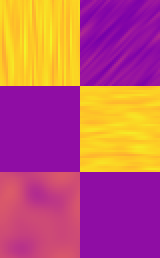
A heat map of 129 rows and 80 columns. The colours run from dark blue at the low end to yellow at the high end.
The table splits into 3 rows of 2 panels. Panel 1,1: very high, streaked downward, faint in contrast. Panel 1,2: low, slanting up to the right, faint in contrast. Panel 2,1: low, flat. Panel 2,2: very high, streaked across, faint in contrast. Panel 3,1: middling, smooth, faint in contrast. Panel 3,2: low, flat.
